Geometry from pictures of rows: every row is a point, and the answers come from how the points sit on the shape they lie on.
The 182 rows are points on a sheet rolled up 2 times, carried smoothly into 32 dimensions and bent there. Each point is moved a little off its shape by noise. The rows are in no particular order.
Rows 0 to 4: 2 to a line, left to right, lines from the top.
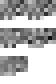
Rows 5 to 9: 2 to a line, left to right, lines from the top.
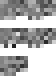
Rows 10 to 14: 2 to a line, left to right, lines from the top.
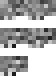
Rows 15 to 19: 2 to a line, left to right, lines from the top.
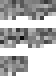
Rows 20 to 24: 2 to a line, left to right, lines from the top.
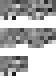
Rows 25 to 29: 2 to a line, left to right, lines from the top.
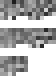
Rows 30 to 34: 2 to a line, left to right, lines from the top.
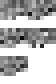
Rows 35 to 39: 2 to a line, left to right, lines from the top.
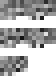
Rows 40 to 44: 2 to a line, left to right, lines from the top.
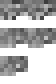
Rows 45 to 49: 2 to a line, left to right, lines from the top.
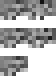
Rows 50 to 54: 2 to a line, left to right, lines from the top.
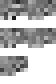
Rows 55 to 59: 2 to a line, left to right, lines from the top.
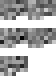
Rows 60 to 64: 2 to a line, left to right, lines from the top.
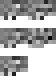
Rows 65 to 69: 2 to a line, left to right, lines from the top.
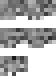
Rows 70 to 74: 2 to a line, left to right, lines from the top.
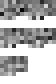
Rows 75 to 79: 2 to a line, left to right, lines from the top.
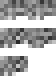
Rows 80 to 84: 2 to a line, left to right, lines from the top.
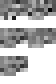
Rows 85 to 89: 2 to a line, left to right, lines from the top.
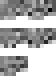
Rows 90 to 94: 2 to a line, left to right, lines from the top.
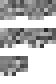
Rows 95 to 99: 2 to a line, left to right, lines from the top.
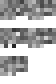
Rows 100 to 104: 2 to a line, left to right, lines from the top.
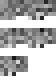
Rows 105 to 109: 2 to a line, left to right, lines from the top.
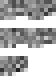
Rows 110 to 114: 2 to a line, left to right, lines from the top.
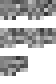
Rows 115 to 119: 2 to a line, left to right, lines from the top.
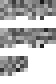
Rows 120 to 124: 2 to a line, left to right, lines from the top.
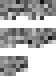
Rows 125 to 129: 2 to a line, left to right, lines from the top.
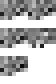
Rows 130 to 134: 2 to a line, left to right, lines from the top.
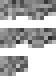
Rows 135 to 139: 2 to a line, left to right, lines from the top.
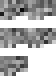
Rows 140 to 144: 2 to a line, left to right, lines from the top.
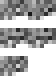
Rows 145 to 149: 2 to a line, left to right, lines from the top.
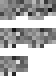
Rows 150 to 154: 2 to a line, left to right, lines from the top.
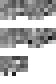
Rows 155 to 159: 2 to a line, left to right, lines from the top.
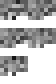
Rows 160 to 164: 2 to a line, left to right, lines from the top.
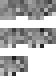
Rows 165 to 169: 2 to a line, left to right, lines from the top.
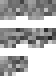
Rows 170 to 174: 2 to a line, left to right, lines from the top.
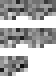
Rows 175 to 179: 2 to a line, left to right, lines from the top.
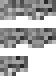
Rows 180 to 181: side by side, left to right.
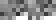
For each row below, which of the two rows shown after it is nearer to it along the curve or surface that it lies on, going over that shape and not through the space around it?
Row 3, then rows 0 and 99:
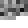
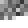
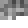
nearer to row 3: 0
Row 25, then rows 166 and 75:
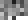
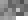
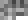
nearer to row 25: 75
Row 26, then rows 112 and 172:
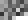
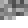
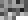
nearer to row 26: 112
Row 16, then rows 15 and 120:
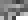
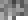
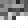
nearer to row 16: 15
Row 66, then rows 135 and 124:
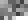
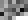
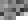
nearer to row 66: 135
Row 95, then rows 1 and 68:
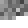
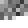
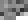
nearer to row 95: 68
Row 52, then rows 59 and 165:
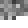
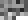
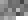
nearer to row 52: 165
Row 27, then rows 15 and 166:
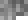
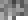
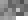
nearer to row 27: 166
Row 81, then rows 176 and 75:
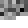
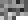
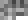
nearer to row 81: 176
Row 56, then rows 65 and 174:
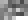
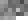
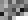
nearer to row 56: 174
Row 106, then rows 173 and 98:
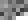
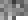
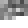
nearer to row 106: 173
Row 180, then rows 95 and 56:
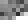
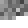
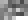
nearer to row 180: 95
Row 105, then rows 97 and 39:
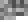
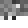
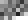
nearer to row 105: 39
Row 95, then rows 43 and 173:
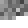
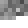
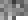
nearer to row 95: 43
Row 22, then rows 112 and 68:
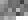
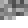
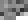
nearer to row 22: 68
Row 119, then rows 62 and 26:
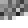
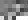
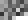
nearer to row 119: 26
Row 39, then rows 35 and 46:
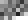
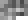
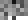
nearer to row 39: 35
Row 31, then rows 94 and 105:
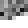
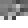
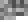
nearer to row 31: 105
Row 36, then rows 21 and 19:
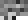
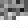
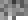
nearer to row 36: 21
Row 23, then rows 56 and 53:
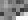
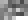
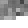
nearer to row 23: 53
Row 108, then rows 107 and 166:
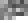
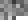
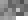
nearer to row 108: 107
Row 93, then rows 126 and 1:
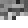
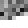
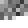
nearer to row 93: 126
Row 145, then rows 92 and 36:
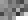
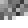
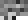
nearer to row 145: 92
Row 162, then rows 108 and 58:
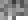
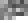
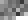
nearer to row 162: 108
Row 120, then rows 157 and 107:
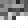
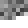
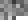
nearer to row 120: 107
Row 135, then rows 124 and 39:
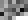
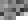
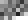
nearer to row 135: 39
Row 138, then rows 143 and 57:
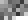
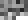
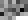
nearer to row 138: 57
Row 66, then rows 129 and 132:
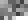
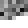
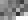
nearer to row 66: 129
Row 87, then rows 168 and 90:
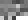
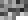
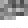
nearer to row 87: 90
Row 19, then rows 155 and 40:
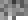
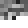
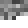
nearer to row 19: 40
